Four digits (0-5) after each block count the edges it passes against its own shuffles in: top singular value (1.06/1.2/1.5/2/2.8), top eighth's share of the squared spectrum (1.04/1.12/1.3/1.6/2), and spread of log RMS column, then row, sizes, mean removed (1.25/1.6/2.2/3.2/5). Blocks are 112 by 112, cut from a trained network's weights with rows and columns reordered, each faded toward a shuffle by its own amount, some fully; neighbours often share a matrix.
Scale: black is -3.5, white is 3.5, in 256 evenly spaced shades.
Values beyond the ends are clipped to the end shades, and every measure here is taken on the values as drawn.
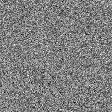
3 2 0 0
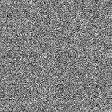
4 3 1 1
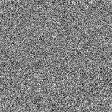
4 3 1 1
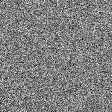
1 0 0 0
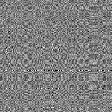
5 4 2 3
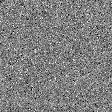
2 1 0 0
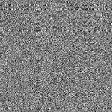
4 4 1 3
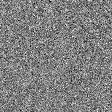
0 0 0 0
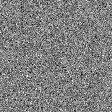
1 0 0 0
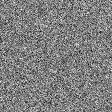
0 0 0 0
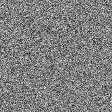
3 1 0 0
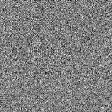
4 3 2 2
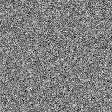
2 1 0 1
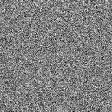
3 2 0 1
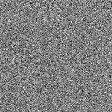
4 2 0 1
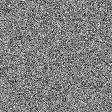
0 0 0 0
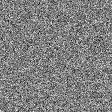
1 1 0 0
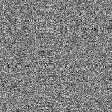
4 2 0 2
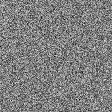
3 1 0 0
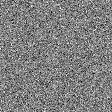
1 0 0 0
